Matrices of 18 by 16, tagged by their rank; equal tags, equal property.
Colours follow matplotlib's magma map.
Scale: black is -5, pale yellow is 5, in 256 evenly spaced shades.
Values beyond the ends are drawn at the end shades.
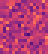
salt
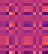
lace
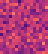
salt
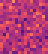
salt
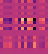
lace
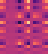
lace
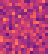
salt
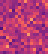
salt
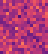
salt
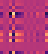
lace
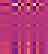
lace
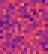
salt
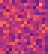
salt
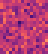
salt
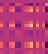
lace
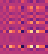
lace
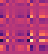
lace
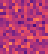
salt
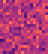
salt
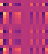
lace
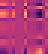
lace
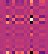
lace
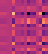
lace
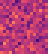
salt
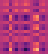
lace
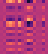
lace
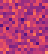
salt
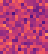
salt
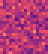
salt
